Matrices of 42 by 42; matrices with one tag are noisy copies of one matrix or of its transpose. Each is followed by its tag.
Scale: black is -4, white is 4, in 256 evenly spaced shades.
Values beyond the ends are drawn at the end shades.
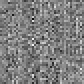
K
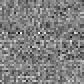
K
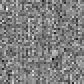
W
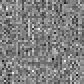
W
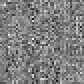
K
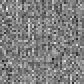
W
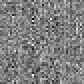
K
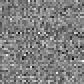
K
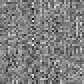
K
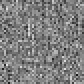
W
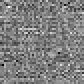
W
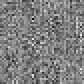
K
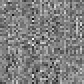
K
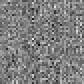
K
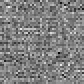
W
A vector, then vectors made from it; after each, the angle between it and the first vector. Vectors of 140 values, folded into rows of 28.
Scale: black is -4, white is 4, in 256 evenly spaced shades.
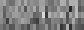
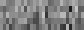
nearly parallel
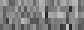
nearly parallel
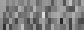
partly aligned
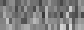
nearly opposite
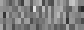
partly aligned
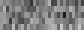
partly opposed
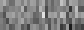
nearly parallel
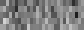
partly opposed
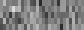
orthogonal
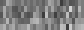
nearly opposite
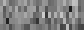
nearly parallel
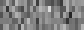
orthogonal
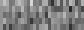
partly aligned
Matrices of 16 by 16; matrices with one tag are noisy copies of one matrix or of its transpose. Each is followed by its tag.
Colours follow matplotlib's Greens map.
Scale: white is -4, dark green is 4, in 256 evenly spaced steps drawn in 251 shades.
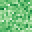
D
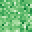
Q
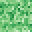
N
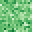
Q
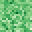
N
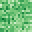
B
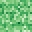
N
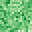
D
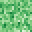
N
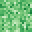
Q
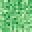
B
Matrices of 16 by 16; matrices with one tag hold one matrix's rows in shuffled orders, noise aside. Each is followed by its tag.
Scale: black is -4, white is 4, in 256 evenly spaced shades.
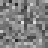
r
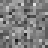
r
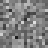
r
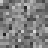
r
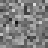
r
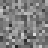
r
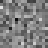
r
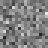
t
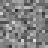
r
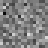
t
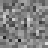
t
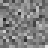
t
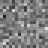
t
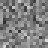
t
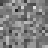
r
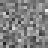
t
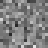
r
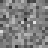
r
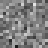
r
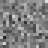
t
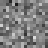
r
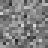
r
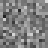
t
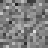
r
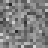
r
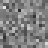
t
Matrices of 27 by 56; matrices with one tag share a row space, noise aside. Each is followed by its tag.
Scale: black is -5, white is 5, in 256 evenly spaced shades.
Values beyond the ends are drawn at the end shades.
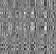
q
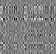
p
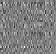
p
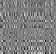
p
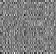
p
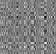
q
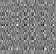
q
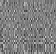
p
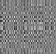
p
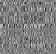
p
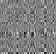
q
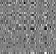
q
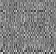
p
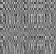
p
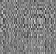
p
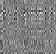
p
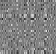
q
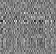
p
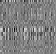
p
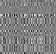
p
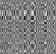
q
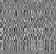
p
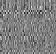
p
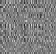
p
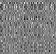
p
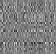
p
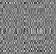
p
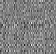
p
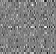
q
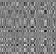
q
